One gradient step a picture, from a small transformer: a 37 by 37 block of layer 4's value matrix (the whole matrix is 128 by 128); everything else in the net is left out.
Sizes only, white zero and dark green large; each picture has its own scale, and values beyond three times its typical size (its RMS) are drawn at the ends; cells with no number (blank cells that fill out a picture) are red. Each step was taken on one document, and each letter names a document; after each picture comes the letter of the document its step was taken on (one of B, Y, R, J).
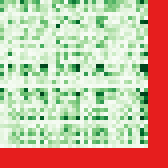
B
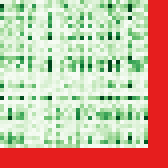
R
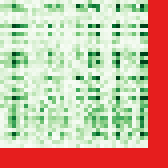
B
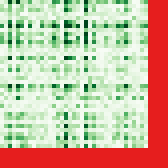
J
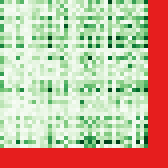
R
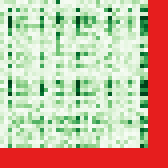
B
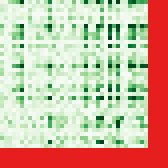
R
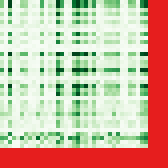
B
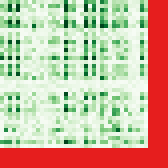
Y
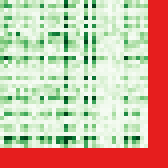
J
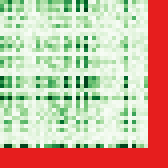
J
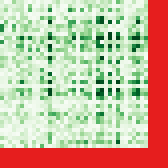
R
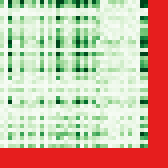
B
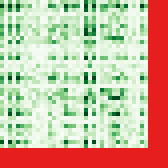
Y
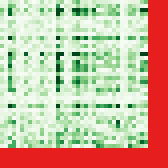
B
